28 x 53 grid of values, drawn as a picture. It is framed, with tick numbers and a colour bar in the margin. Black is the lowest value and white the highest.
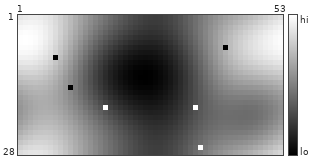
No row or column stands out. There are no regular stripes. Six lone cells stand out: three far higher and three far lower than their neighbours. The ninth with the lowest average is the centre.
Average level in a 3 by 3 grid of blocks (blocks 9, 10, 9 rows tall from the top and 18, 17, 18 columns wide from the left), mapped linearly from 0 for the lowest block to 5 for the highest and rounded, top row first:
515 / 404 / 413
